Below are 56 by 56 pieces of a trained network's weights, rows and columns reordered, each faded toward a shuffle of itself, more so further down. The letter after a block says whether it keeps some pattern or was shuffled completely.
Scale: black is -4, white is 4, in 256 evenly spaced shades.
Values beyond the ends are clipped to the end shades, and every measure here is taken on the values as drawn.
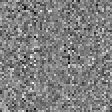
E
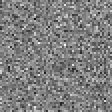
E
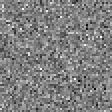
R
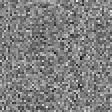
E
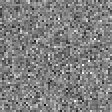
R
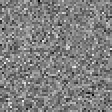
R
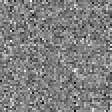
E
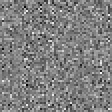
E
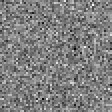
R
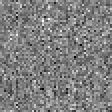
E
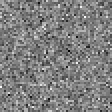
R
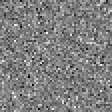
R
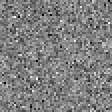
R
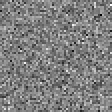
R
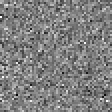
E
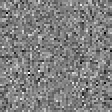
E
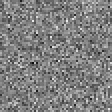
E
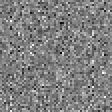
E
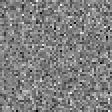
E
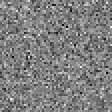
R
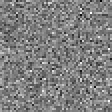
E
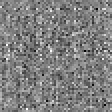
E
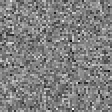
E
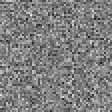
E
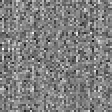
E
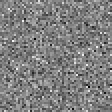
R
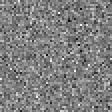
R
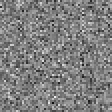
E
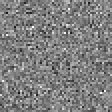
E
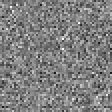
E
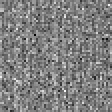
E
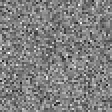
R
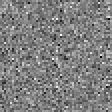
E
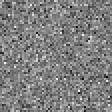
R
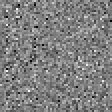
E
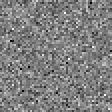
R
